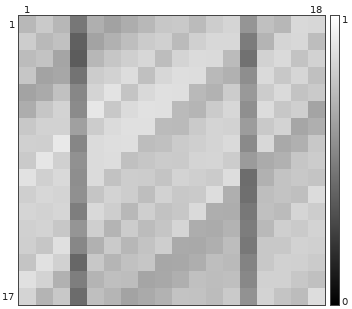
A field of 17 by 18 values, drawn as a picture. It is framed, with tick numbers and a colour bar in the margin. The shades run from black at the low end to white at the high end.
Histogram: skewed, a long tail of low values. Calmest part: centre. Odd lines: columns 4 and 14.
